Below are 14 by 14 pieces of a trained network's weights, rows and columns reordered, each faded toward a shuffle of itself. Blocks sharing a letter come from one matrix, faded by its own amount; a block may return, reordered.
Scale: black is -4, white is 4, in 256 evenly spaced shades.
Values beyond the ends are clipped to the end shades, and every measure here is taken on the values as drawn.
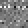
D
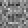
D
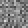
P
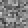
P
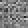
D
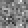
P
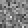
P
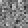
P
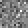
D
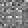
D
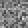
P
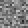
P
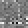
D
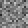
P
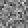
P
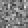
P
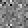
D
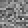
P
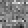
D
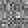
D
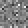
D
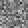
P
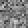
P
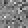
D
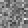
P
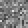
P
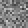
P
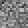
P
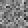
P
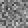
P
